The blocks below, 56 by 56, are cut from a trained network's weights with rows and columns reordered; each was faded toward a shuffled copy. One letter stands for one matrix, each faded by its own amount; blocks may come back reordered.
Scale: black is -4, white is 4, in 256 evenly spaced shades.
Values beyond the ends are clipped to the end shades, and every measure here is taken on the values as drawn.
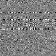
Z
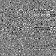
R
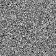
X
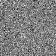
X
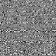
R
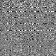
Z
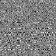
R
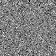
X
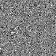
X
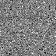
X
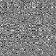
R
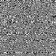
R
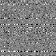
Z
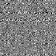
R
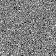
X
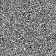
X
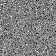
X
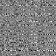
Z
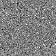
X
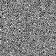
X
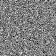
X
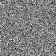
X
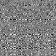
R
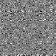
R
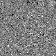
X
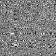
R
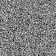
X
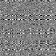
Z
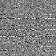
R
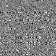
R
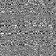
Z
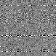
Z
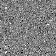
X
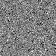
X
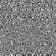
R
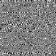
R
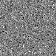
X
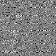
R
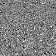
X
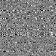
R
